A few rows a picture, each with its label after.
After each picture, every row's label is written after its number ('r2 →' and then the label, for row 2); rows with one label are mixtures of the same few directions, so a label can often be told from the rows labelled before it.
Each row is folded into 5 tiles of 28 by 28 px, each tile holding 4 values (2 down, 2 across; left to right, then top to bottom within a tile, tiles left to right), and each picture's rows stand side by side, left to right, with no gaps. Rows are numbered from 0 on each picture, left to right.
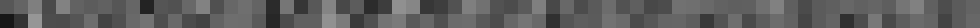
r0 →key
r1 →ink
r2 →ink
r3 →ink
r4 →ink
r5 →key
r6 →key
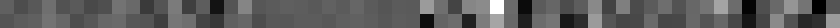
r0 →ink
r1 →key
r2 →key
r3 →key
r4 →key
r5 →ink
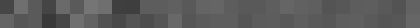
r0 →ink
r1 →key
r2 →ink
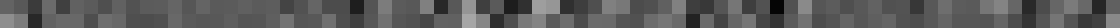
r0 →key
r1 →key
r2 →key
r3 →ink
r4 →ink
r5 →key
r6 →key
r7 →ink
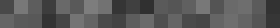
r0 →ink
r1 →ink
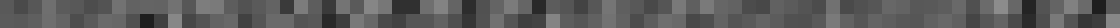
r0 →ink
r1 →key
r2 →ink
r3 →ink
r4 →ink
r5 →ink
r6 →ink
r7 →ink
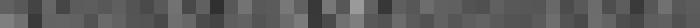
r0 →key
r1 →key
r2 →key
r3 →ink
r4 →key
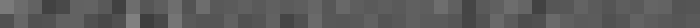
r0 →ink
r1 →key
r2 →key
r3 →ink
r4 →ink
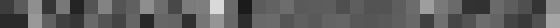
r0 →key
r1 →key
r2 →ink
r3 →ink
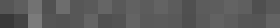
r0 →key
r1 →ink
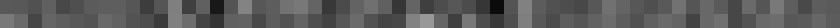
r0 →key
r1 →key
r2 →ink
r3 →key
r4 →ink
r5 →key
